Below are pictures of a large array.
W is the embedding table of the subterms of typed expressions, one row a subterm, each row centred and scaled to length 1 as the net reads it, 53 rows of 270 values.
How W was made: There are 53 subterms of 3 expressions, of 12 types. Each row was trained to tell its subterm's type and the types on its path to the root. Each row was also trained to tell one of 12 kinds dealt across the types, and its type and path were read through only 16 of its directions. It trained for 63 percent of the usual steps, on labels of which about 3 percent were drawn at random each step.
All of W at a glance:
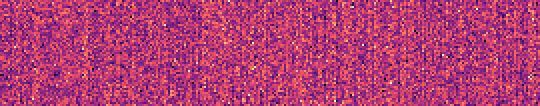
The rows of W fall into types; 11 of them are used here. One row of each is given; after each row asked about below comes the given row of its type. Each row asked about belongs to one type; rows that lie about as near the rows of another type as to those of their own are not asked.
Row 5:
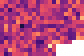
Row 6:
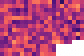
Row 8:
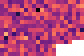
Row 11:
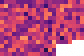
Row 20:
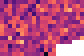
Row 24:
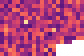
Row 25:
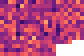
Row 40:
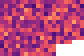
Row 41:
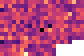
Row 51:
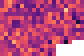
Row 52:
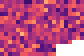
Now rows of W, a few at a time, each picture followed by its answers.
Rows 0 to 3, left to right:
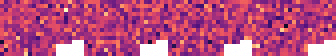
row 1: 11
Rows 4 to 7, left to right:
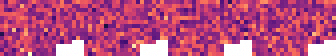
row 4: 20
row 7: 51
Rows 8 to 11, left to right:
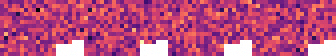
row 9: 41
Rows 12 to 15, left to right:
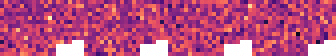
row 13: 11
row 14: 40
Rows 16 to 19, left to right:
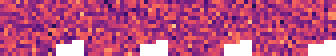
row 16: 8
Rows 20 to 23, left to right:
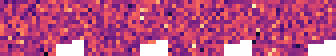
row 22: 40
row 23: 52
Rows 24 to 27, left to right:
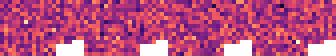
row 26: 8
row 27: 40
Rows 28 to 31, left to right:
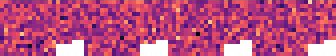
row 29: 8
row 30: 51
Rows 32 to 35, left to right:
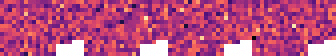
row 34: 8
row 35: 20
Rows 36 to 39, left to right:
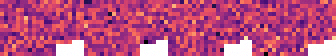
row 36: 20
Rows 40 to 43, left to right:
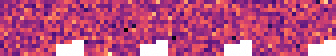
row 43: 40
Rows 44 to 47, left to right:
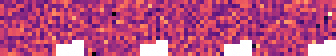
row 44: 25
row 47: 24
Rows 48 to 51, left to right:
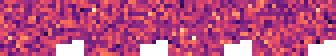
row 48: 51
